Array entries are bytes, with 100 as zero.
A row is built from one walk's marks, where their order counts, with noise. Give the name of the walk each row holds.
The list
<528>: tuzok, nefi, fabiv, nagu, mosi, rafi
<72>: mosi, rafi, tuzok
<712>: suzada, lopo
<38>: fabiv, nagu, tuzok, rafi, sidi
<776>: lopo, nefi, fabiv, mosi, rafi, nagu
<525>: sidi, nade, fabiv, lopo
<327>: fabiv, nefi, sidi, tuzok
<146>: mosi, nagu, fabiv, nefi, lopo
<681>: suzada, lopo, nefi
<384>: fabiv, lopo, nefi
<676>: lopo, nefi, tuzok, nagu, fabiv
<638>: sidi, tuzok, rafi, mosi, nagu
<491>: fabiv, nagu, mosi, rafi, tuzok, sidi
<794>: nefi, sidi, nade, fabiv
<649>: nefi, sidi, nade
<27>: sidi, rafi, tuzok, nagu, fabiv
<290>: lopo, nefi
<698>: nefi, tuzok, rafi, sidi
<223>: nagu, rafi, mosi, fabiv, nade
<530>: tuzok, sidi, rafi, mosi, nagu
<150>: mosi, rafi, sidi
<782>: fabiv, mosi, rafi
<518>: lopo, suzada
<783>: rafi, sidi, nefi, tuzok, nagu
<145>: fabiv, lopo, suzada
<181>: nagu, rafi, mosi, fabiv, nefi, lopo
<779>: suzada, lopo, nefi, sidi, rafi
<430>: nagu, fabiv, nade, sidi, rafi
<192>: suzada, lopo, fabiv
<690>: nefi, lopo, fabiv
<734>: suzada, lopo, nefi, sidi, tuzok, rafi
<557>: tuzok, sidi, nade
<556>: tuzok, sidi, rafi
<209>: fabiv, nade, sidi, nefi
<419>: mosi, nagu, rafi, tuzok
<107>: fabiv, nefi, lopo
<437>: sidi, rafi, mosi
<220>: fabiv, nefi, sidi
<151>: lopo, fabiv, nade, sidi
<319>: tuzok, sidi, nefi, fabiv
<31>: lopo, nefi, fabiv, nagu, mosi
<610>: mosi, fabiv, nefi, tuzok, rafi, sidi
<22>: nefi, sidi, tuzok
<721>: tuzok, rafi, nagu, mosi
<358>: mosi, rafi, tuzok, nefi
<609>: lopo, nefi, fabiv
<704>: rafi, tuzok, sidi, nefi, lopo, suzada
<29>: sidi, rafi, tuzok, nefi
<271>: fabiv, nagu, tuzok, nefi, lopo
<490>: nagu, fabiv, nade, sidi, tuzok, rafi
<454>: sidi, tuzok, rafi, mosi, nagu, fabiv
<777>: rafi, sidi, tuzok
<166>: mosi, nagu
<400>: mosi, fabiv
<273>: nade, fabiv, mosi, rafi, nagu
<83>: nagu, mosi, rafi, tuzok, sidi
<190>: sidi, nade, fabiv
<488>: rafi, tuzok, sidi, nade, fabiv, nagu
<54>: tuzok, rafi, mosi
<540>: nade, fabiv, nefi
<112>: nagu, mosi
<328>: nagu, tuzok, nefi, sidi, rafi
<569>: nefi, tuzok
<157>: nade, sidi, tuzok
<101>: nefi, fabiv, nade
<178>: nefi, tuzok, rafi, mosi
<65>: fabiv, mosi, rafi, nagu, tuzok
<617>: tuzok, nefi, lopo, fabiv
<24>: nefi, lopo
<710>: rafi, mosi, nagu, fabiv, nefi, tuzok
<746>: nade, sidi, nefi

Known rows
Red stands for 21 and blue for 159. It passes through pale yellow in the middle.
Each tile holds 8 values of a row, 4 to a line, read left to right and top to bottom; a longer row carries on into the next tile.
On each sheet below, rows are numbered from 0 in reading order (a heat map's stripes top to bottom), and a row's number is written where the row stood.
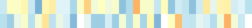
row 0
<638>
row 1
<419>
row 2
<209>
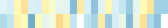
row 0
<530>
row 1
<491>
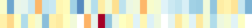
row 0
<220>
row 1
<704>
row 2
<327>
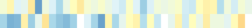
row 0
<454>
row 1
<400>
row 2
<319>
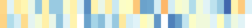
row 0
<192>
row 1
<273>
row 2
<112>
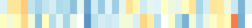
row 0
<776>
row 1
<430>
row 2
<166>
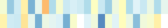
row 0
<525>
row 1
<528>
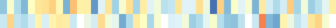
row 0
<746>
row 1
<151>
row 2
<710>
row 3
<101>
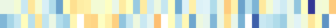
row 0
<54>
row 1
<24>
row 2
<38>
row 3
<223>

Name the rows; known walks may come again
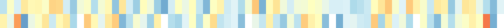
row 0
<783>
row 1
<107>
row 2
<638>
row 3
<150>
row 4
<157>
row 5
<166>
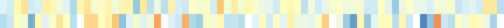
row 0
<530>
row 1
<24>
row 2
<777>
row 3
<319>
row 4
<400>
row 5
<83>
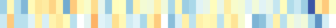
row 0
<746>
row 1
<569>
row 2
<328>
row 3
<437>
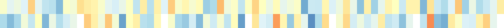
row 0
<721>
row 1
<290>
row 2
<419>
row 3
<609>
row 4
<29>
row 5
<101>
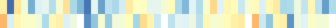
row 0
<145>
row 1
<490>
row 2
<556>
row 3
<146>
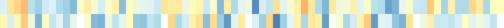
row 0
<776>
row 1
<27>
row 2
<676>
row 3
<488>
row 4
<31>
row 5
<358>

